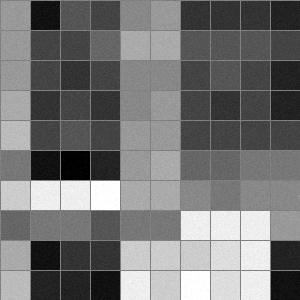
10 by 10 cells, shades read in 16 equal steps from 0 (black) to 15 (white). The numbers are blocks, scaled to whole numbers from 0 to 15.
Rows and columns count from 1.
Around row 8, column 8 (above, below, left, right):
7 13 14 14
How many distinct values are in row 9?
7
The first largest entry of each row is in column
1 5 1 1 1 6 4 7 9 7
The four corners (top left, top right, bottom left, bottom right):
9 2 11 1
